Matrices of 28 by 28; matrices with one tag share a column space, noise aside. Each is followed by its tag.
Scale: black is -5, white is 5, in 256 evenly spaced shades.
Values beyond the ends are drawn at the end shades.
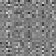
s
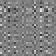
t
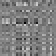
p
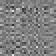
t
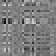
p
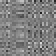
s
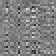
t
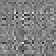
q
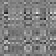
q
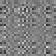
t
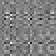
q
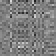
s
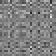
s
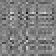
q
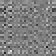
t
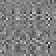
q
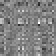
p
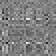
q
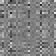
s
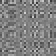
s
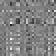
p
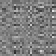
t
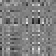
p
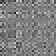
s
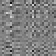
s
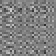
t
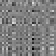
p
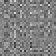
s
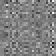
s
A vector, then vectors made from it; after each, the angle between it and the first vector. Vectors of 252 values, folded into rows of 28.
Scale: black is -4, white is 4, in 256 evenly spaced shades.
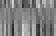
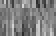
nearly opposite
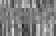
nearly opposite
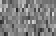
orthogonal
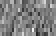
partly aligned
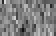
partly opposed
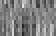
nearly opposite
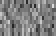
partly aligned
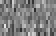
partly aligned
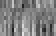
nearly parallel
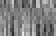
nearly parallel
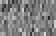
orthogonal
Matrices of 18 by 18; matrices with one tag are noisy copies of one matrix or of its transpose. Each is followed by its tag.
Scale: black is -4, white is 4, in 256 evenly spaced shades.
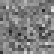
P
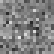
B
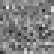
P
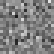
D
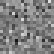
D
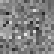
B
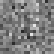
B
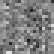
P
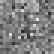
B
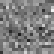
P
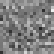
P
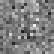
B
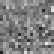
P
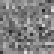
P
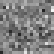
P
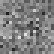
B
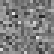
D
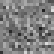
P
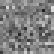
P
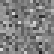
D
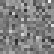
D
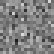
D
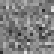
P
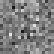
B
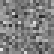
D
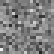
D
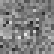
B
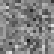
P
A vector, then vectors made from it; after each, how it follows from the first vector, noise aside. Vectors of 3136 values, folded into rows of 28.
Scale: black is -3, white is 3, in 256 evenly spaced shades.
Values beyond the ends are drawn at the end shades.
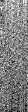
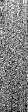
copied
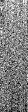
copied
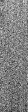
shrunk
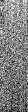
copied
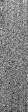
shrunk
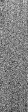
shrunk
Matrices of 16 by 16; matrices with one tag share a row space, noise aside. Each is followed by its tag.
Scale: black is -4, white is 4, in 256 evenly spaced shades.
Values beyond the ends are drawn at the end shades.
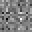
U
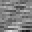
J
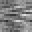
J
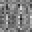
U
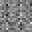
U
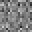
U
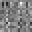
U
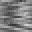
J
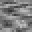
J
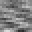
J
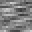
J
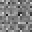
U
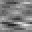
J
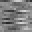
J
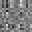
U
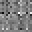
U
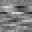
J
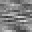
J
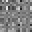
U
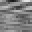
J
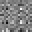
U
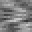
J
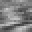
J
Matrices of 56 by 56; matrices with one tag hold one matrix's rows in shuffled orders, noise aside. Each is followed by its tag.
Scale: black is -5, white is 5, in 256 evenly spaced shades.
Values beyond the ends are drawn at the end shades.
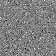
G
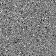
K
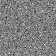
G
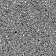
K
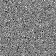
G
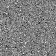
K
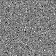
G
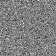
K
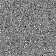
G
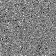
K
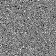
K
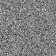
K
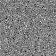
G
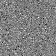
K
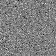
K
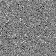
K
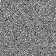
G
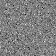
G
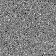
G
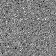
K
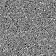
G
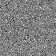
G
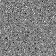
G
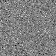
K
